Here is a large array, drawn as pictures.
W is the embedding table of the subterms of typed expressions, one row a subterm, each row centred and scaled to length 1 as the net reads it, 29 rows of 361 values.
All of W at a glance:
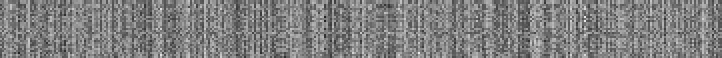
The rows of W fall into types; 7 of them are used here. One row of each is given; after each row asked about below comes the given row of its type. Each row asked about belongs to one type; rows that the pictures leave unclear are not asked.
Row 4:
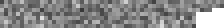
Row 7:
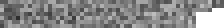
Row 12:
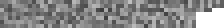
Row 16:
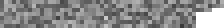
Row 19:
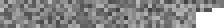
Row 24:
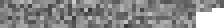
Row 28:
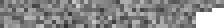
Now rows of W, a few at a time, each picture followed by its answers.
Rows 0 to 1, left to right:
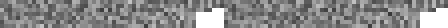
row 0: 12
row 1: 12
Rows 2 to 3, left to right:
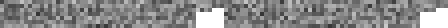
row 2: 7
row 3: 7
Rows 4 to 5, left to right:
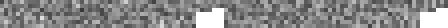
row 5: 12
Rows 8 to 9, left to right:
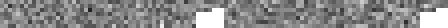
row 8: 19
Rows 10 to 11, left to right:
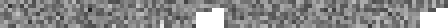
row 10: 19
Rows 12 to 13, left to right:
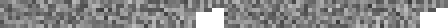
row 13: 12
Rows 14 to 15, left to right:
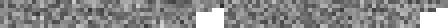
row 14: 24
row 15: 19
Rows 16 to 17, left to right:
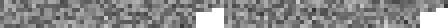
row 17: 24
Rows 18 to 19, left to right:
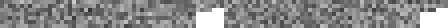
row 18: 24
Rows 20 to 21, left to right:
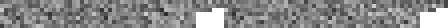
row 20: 4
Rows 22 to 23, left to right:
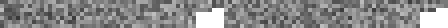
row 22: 7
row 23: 19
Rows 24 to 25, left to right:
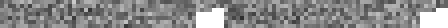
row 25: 7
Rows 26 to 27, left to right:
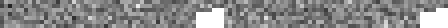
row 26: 28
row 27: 4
